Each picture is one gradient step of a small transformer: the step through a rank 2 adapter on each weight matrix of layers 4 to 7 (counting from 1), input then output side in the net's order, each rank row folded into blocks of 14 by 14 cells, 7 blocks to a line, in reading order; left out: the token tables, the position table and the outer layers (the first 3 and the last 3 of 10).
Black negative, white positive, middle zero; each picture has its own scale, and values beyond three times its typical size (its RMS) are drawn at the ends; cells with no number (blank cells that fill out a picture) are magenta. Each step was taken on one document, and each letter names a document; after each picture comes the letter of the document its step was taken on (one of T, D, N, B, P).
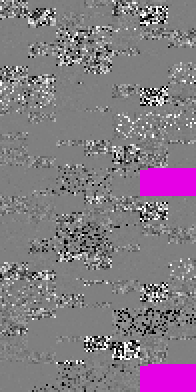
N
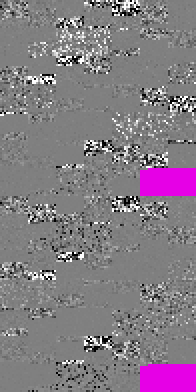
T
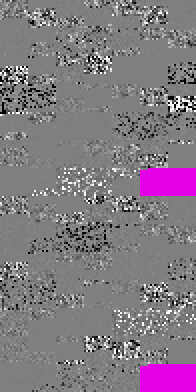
N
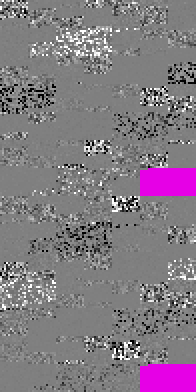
N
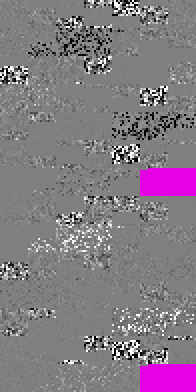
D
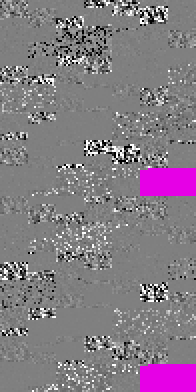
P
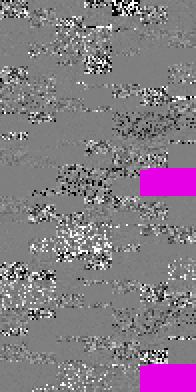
N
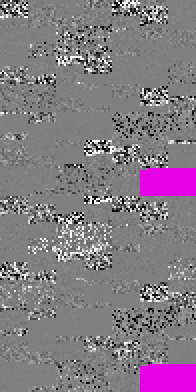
T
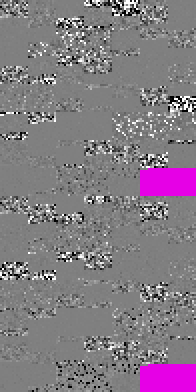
T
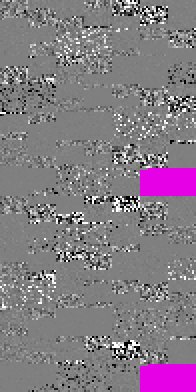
P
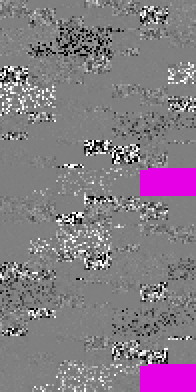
D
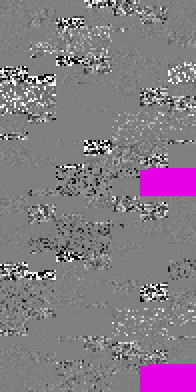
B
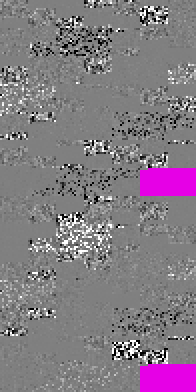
D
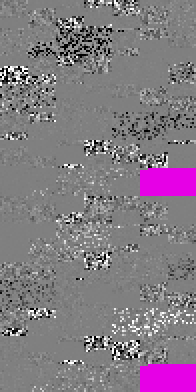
D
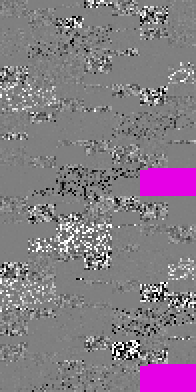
D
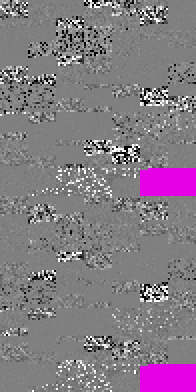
T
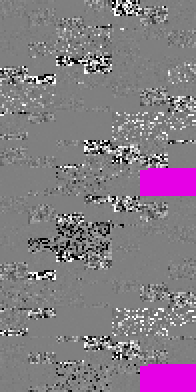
B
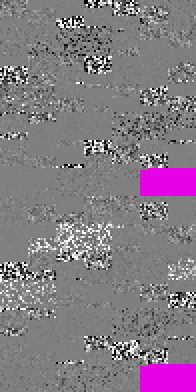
D
